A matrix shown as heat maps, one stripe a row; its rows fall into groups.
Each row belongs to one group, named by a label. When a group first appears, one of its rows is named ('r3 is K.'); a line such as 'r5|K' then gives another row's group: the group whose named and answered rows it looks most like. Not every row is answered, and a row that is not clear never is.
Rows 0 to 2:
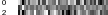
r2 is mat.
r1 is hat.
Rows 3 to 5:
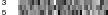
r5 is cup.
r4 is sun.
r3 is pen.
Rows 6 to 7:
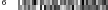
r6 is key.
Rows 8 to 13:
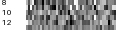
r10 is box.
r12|pen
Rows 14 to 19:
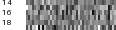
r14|mat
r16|sun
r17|sun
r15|pen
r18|pen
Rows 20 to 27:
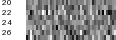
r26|pen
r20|sun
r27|hat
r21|pen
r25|pen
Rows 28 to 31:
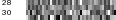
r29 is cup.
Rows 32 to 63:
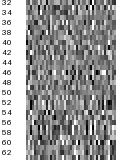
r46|cup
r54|hat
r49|key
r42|hat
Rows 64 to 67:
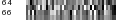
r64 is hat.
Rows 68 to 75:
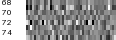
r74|pen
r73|hat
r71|sun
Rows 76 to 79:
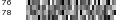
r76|sun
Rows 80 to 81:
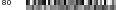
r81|mat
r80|hat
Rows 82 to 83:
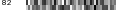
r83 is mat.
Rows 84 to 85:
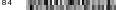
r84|pen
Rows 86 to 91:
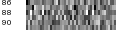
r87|mat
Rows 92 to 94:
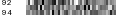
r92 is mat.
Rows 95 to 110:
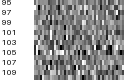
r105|mat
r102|pen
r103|hat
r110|mat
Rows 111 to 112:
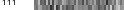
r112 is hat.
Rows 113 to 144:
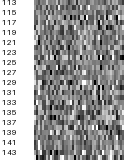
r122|box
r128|cup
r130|key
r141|hat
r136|pen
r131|hat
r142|hat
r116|sun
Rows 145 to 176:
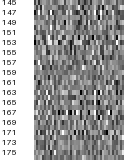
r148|key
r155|sun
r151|cup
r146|mat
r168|key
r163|key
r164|box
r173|cup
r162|cup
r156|mat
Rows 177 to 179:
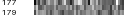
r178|key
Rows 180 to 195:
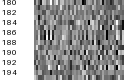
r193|sun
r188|key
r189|key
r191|key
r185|key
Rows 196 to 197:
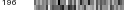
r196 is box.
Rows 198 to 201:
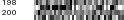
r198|sun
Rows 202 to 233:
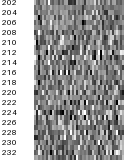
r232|hat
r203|mat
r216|pen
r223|key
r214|box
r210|cup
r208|hat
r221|key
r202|box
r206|mat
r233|box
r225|sun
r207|mat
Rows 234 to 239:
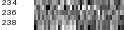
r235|pen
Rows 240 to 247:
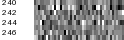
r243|sun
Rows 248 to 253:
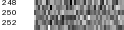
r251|box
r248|sun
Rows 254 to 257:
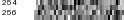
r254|pen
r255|box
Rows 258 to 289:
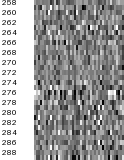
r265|mat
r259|mat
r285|key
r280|pen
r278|mat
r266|pen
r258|hat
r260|box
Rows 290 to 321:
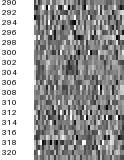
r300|pen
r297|pen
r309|cup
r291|box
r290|mat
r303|box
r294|box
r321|key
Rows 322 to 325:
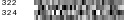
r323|box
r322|mat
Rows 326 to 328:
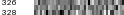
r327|sun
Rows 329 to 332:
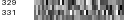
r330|mat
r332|hat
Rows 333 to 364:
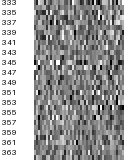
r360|cup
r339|cup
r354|key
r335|cup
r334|sun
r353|sun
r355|key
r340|cup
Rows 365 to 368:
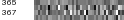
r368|sun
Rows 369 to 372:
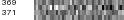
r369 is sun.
